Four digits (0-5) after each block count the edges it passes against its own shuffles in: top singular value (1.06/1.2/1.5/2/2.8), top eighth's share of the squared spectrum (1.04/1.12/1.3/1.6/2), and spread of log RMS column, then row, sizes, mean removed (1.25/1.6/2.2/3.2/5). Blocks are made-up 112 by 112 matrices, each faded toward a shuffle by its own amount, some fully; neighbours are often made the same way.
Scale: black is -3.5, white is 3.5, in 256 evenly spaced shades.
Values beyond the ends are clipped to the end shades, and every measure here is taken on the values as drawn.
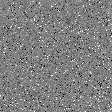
0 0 0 0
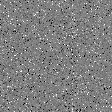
1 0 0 0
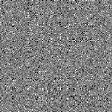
4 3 2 2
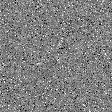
2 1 0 0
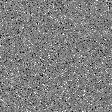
0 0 0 0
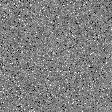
1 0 0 0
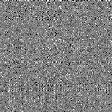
4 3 2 2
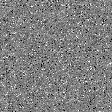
3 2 0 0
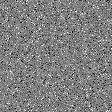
0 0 0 0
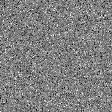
2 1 0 0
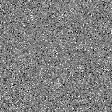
3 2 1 1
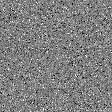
0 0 0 0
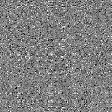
4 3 2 2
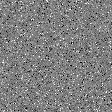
0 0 0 0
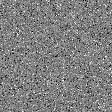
1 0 0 0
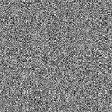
4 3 2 2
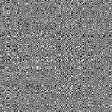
5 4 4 3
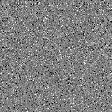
3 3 1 1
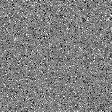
3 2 1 1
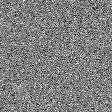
1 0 0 0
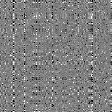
5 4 3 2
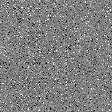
3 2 1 0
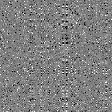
4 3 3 2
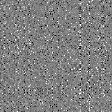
4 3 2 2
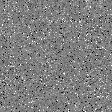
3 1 0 1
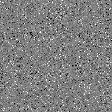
4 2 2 1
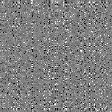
5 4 3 2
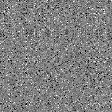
4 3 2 1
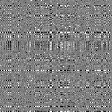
5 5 3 4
